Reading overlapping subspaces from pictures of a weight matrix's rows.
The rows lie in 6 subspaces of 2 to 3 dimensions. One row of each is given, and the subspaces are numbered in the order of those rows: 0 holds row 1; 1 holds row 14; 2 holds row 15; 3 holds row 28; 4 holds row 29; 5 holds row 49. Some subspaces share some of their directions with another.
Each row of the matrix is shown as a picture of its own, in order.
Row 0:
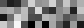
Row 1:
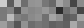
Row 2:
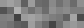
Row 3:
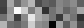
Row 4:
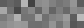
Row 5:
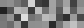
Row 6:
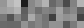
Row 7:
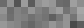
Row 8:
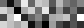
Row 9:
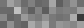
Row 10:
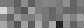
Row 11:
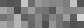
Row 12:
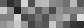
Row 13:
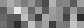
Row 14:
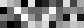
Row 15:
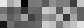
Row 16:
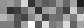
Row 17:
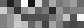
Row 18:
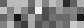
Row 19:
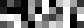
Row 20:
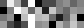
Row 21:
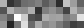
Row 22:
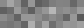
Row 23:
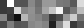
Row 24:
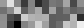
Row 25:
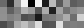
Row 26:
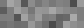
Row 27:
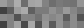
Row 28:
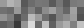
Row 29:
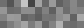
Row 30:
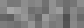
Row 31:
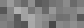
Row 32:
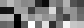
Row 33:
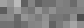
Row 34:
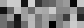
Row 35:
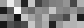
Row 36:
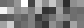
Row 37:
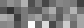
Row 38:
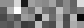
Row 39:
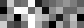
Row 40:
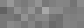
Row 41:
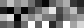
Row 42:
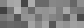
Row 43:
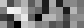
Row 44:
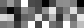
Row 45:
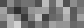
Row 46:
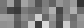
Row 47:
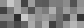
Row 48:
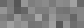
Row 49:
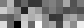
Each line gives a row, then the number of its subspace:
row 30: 1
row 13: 1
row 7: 0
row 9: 0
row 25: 4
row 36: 1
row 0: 3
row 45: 1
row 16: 3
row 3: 2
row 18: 1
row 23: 0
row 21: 1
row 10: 5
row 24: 5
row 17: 4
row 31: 2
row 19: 1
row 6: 3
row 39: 2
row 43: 1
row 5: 3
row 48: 4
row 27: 5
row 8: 0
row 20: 2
